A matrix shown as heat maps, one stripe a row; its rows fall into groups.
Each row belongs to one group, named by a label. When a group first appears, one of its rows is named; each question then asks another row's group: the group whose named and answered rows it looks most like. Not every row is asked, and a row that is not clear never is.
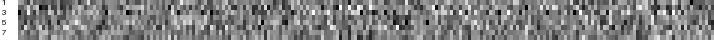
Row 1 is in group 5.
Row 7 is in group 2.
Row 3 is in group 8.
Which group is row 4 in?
5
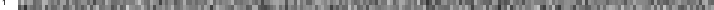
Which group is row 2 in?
8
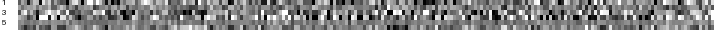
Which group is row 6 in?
5
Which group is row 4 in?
2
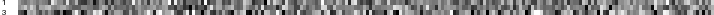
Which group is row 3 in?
8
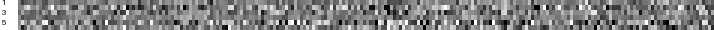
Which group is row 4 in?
5
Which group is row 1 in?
5
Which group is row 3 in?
5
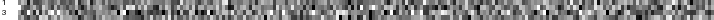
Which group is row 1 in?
5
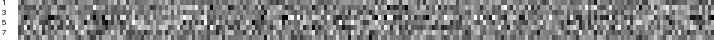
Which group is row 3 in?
2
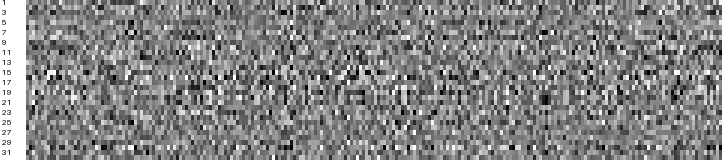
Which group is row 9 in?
5
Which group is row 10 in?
5
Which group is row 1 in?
2
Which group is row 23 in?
5
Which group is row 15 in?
2
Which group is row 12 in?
2
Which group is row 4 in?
2
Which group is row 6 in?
8
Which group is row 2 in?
2
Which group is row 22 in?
8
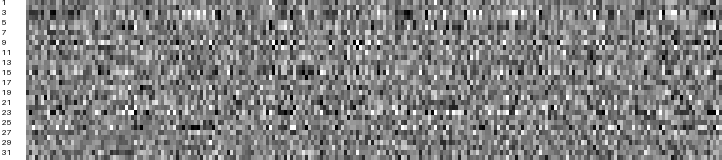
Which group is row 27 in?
5
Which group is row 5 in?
5
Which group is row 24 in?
2
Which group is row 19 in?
8
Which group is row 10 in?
2
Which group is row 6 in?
5
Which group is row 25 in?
8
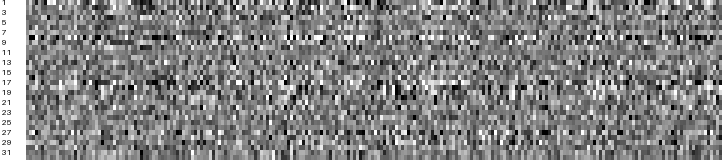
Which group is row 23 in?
2
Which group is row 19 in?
5
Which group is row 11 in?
2
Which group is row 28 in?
5
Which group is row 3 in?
2
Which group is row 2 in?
8
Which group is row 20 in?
5
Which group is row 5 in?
2
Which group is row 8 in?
8
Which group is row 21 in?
5
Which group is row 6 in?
8
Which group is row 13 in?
8
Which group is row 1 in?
2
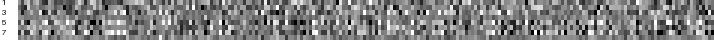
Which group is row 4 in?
2
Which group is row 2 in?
8
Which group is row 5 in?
2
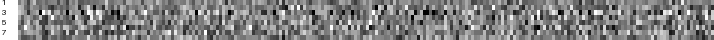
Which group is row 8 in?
5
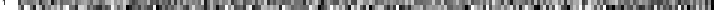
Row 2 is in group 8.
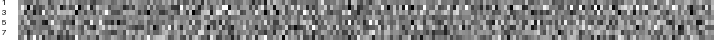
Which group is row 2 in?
5
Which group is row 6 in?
2
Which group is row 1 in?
2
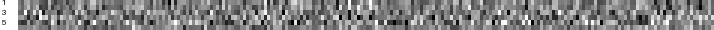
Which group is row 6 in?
2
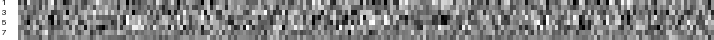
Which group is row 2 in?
8
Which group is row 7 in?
2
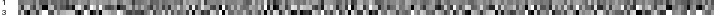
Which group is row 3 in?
2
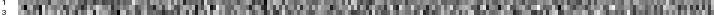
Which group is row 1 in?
2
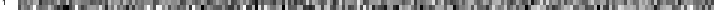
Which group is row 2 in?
8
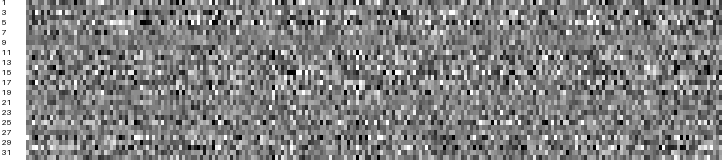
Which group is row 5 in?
2
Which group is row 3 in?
8
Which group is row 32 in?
2
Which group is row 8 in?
5
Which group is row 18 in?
2
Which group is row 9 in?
5
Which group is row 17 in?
8
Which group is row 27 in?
5
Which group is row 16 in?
5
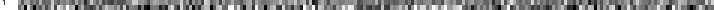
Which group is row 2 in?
8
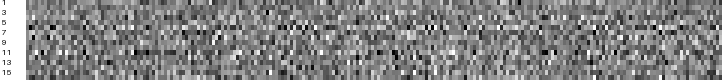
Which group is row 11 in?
8
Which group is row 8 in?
8
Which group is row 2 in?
2
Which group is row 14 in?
5
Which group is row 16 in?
5
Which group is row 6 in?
5
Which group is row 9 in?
2
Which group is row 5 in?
5
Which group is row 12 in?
5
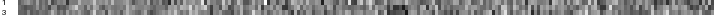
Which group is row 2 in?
5
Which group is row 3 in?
5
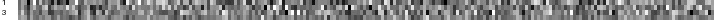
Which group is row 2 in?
2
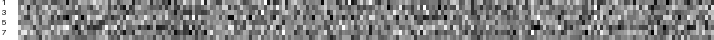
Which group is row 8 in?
8
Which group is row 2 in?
5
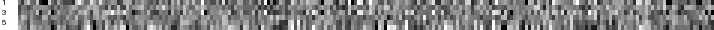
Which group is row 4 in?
5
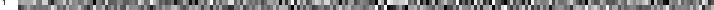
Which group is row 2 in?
5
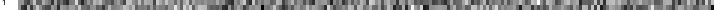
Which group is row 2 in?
5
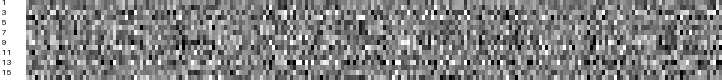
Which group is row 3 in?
5
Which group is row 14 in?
5
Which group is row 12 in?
2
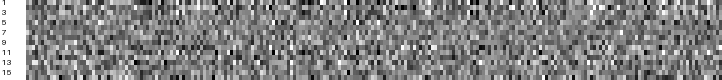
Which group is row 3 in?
2
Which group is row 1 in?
2
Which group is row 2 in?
5
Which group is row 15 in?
2
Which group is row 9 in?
8
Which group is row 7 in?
8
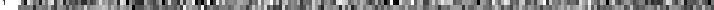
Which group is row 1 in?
8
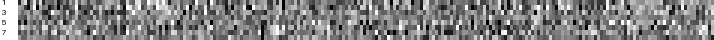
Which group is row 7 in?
5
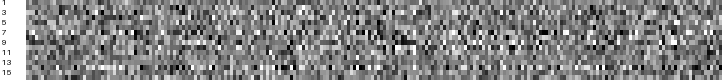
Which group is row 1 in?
2
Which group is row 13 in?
5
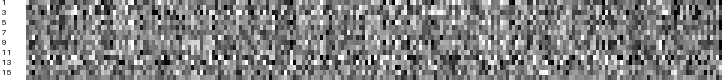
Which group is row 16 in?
5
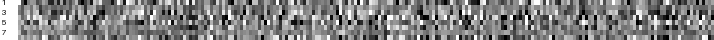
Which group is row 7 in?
8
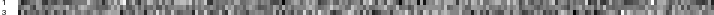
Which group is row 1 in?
5
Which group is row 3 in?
8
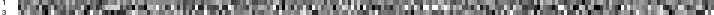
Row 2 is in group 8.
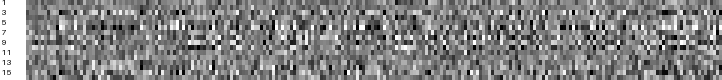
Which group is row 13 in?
2
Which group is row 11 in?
5
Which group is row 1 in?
5
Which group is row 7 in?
5
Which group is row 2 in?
2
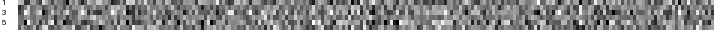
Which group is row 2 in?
8
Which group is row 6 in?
2
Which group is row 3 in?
8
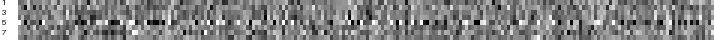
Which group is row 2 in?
8
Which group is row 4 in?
2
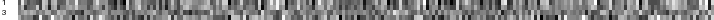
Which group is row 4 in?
2
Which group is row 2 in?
5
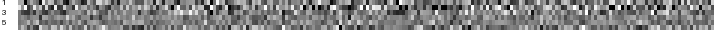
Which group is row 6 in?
2
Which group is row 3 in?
5
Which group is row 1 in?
8
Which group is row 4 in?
2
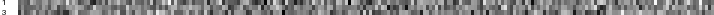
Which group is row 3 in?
8
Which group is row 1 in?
2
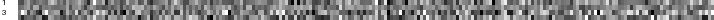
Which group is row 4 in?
5
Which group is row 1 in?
5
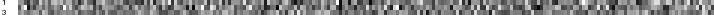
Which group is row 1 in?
2
